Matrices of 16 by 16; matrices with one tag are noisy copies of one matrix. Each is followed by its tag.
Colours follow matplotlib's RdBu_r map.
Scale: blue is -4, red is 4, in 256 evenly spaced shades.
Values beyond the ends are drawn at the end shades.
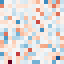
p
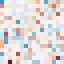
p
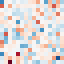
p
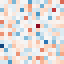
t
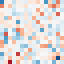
p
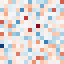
t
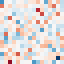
p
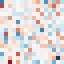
p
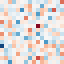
t
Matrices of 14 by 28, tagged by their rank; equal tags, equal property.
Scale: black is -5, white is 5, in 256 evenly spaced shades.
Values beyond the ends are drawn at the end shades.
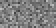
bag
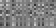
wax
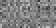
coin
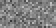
bag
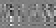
wax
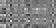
wax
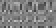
coin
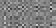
wax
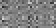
coin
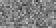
bag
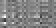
wax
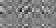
wax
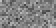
bag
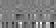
wax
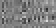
coin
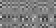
wax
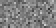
bag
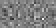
coin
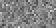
bag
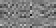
coin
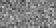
bag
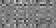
coin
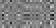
wax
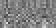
coin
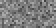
bag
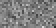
bag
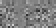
coin
